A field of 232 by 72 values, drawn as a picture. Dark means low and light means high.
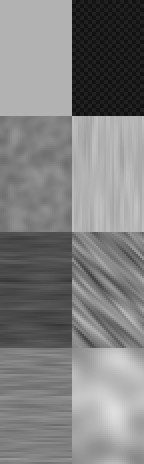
It is made of 4 by 2 panels. Panel 1,1: high, flat. Panel 1,2: very low, checkered, faint in contrast. Panel 2,1: middling, blotchy, faint in contrast. Panel 2,2: high, streaked downward, faint in contrast. Panel 3,1: low, streaked across, faint in contrast. Panel 3,2: middling, slanting down to the right. Panel 4,1: middling, streaked across, faint in contrast. Panel 4,2: high, smooth.
